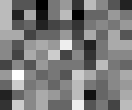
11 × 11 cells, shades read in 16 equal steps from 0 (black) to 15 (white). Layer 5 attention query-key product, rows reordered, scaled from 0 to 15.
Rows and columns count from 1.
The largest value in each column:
11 15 10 10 12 14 14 11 11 10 11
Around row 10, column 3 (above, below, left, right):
7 8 6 10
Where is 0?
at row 1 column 4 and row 2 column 7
